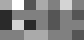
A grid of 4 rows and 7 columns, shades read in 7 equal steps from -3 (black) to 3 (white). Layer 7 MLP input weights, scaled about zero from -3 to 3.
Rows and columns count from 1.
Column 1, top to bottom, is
1 -2 -2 0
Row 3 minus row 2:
0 2 -2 0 0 0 1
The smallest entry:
-2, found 3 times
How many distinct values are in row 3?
4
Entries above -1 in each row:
6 4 4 6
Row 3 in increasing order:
-2 -2 -1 0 0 0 2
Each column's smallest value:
-2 0 -2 0 -1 0 -1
